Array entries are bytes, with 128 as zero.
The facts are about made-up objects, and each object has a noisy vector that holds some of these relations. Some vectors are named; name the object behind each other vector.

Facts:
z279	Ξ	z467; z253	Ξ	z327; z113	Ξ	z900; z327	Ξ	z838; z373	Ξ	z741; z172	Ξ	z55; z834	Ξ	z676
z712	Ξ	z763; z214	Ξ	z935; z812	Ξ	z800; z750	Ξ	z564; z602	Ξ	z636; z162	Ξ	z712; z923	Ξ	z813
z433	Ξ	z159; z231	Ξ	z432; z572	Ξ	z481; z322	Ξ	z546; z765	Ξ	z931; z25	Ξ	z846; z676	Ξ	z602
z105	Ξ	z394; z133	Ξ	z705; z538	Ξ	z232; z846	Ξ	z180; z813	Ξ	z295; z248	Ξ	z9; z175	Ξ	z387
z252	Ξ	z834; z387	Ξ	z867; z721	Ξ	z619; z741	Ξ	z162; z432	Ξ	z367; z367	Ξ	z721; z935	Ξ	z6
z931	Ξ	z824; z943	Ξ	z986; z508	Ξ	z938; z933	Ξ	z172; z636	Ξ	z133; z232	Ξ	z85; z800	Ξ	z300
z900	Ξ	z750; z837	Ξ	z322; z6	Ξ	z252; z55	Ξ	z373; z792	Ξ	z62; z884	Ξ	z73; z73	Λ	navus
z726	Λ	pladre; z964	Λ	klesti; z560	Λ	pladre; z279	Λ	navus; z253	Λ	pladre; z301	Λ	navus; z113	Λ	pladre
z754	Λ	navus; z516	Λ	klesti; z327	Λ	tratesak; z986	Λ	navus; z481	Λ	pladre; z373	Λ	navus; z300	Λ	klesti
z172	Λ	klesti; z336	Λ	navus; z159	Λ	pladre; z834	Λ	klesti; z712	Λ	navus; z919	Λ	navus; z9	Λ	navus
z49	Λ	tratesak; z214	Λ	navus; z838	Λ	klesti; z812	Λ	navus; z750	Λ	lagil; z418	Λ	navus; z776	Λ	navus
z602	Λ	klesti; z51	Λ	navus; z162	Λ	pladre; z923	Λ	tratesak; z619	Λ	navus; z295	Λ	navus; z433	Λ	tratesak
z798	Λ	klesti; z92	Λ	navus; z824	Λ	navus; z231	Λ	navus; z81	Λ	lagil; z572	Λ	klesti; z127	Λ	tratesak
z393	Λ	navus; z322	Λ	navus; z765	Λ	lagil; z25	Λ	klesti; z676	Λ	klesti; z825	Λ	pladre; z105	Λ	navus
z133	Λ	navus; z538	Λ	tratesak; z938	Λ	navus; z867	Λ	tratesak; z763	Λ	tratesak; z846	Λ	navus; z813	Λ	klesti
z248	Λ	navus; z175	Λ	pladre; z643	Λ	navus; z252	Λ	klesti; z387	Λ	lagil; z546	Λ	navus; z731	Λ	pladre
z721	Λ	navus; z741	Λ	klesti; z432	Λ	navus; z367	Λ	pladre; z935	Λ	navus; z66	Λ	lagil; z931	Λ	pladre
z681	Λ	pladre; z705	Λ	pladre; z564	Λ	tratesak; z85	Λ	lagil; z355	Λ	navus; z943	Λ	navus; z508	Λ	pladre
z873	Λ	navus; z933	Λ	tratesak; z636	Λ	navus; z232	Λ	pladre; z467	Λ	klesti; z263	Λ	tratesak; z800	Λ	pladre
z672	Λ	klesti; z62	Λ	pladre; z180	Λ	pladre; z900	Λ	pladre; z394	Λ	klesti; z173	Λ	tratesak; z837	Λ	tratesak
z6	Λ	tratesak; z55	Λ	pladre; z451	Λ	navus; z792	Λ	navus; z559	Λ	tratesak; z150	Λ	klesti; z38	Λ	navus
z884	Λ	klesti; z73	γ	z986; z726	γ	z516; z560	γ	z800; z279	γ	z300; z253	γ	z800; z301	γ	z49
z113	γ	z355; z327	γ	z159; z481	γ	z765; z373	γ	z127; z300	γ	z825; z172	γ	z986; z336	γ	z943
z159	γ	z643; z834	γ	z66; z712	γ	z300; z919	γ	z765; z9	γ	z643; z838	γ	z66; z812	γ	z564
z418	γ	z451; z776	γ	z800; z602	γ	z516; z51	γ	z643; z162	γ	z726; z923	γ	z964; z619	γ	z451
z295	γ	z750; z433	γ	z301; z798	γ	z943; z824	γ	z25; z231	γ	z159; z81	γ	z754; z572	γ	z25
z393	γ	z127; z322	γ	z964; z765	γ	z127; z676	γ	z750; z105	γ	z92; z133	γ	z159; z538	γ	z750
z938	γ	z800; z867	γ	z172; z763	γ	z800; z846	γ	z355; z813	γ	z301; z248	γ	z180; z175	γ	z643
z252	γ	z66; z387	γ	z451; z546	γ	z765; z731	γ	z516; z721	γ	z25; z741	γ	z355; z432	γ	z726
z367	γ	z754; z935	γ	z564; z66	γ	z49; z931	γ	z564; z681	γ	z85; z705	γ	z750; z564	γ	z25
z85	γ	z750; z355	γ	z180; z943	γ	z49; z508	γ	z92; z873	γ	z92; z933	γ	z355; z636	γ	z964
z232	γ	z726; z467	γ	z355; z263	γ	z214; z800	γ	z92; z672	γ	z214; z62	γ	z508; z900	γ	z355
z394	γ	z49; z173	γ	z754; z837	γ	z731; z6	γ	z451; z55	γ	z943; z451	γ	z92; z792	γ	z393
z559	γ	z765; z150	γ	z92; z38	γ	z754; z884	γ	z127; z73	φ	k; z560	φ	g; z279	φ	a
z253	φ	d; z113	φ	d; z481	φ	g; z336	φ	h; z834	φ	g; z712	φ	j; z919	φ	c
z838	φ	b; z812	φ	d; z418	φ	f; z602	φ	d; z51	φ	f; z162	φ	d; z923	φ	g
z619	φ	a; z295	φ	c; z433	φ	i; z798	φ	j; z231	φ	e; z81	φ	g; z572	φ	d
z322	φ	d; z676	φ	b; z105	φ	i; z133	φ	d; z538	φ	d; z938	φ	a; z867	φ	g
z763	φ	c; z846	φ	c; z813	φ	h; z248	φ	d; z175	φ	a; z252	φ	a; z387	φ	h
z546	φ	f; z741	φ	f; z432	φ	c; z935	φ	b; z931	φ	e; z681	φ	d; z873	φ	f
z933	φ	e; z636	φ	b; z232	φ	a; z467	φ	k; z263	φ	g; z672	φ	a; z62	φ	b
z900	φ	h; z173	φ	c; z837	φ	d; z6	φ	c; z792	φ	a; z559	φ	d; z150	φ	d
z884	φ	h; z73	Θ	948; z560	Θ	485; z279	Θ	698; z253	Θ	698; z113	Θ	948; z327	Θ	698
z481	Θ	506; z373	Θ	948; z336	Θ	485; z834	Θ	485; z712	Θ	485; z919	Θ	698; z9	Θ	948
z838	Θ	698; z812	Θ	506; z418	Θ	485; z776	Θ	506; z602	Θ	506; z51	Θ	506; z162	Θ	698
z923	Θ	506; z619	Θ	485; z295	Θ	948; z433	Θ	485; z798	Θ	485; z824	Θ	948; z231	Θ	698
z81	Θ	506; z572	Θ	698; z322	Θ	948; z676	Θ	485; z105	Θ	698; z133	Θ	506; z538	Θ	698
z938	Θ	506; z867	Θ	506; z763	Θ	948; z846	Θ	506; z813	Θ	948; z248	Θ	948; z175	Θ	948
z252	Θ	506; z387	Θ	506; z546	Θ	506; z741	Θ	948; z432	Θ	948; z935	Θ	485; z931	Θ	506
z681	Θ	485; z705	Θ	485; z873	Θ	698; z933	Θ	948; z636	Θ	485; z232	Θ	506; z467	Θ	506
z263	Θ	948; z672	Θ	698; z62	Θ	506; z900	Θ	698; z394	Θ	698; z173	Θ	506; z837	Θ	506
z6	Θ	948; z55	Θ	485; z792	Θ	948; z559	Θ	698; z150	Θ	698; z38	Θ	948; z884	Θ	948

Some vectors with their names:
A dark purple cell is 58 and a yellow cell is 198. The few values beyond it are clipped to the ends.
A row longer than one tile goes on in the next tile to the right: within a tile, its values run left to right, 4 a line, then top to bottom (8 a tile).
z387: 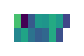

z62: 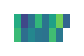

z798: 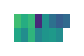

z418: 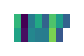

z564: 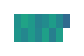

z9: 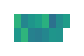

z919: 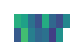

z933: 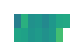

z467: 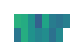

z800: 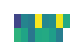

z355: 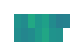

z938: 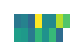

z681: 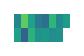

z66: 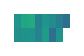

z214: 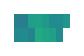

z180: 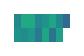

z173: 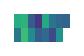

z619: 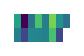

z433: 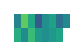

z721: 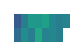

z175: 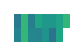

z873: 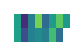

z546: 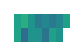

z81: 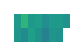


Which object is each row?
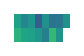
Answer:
z712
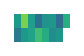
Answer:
z252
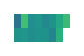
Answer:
z113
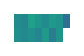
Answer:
z85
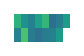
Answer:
z73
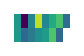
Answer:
z92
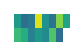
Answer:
z776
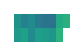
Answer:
z741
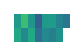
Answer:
z705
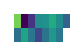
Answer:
z6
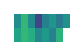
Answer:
z55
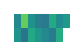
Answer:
z559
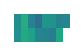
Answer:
z327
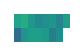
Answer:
z672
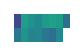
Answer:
z367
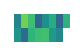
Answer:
z834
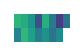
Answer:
z336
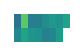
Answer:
z232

